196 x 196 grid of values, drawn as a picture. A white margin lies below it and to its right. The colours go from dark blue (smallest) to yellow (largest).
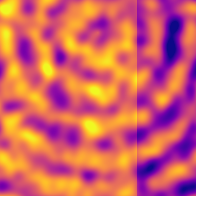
No lone cell stands out from its neighbours. The left part is higher, up to a seam about 70% of the way across. Rings spread out from the top middle.
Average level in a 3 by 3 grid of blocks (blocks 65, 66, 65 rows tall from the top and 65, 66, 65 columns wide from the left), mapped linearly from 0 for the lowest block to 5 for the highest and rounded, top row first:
4 5 0 | 4 5 1 | 4 4 0
